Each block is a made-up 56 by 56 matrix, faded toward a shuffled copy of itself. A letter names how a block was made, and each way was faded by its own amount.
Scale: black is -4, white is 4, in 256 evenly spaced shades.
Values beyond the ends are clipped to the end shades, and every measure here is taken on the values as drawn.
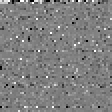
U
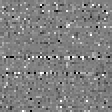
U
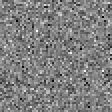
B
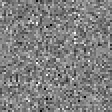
B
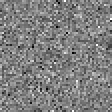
B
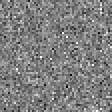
B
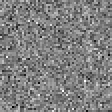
B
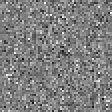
B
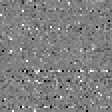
U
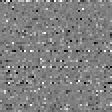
U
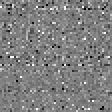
U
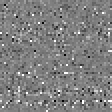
U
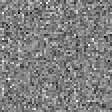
B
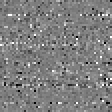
U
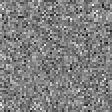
B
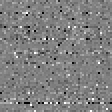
U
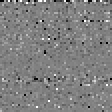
U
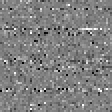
U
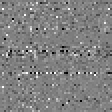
U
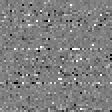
U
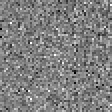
B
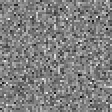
B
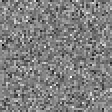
B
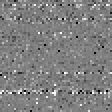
U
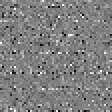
U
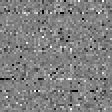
U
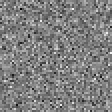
B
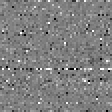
U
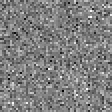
B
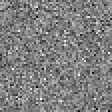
B
